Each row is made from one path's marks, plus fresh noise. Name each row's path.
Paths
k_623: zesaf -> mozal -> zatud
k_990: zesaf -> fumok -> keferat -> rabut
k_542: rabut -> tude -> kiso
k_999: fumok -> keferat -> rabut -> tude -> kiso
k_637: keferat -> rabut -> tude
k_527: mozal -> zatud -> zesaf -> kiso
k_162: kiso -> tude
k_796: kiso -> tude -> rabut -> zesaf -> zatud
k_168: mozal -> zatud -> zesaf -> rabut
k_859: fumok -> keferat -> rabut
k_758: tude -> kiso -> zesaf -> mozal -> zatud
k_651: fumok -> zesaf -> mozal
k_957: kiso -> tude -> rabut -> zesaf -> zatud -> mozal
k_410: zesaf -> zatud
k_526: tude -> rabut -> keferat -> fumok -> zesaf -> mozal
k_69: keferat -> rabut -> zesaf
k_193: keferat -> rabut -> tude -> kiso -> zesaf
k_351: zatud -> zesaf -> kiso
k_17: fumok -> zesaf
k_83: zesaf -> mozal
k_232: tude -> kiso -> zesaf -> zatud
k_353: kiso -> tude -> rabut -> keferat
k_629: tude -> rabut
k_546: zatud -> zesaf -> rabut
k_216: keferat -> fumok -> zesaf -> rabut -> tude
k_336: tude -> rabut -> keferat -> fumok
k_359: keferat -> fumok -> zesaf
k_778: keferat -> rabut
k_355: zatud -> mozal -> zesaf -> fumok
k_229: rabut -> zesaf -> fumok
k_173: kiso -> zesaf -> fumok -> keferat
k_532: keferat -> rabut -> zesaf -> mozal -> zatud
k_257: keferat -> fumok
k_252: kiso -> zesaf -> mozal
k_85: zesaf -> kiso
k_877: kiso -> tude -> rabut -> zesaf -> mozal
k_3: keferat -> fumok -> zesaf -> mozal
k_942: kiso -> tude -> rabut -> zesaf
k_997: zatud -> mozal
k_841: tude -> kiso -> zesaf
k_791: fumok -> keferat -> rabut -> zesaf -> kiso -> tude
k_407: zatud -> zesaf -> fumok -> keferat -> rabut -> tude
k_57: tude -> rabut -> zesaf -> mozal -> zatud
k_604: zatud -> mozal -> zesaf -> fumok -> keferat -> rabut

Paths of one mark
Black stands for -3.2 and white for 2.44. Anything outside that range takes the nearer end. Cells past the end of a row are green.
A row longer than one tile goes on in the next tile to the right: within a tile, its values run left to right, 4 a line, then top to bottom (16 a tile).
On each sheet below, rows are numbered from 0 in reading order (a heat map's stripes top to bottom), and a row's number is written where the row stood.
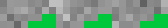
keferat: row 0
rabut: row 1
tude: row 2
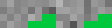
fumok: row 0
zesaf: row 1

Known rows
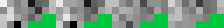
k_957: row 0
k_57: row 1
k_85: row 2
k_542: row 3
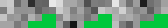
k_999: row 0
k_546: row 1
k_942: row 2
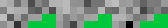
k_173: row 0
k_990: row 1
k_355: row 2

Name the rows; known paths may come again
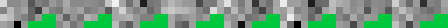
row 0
k_527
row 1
k_257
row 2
k_942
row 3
k_69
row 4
k_232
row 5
k_57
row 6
k_17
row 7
k_841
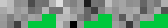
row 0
k_990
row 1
k_758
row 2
k_359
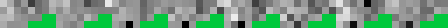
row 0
k_542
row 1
k_336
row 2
k_83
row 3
k_3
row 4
k_168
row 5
k_173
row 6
k_877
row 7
k_410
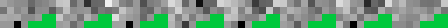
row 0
k_651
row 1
k_999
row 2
k_252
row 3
k_791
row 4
k_604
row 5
k_85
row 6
k_407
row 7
k_859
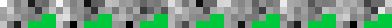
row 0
k_796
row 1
k_957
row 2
k_355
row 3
k_193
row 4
k_351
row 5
k_546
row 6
k_532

